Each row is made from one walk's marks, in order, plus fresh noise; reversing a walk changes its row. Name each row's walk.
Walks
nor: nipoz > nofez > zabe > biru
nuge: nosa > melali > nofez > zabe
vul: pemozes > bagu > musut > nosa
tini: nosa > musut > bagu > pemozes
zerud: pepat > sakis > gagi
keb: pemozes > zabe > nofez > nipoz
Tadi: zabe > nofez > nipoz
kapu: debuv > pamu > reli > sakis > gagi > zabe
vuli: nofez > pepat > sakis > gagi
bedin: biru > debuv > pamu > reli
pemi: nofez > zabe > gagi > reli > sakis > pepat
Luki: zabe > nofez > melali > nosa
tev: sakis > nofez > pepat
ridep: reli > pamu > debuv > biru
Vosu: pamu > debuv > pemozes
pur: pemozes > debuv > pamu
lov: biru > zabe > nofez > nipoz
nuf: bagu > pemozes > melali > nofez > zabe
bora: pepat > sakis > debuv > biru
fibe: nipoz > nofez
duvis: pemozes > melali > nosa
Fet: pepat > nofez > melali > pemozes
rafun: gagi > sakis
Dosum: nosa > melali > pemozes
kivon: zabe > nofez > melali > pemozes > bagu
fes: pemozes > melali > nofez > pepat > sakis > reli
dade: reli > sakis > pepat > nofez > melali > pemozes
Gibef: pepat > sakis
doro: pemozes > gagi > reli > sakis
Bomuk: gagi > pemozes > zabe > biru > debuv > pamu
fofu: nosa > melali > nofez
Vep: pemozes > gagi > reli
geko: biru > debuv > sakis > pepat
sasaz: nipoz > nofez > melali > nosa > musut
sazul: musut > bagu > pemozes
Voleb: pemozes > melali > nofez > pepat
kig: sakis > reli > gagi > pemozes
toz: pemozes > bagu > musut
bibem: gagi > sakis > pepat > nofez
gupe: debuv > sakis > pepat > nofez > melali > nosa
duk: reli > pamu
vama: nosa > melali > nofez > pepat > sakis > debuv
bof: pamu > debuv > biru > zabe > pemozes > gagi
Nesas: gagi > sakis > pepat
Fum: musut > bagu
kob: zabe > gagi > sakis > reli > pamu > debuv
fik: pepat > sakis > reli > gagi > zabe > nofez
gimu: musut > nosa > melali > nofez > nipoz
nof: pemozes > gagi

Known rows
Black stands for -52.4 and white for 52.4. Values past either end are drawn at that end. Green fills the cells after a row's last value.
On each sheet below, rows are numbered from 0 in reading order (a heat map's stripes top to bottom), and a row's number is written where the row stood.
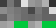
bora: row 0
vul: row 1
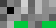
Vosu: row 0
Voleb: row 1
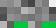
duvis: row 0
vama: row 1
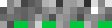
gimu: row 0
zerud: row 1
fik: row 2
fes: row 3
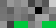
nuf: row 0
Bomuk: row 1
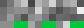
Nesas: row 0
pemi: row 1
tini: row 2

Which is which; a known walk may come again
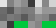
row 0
keb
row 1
dade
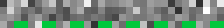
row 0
pemi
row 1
vuli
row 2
kivon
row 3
Tadi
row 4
Dosum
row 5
gupe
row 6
kapu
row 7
fes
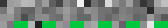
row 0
fik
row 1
Luki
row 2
geko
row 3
bora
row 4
fofu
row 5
rafun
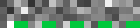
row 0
nof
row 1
ridep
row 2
Fum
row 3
vama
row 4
duvis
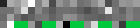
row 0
kig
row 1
gimu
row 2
nuge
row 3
tini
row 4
nuf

